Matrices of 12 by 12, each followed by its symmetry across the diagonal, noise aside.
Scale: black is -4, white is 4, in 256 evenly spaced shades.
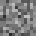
neither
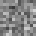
neither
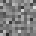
antisymmetric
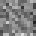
antisymmetric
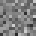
antisymmetric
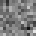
neither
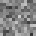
neither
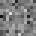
neither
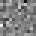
antisymmetric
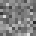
neither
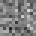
antisymmetric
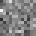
neither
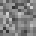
antisymmetric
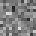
antisymmetric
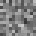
antisymmetric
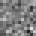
antisymmetric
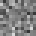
antisymmetric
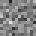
neither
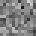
neither
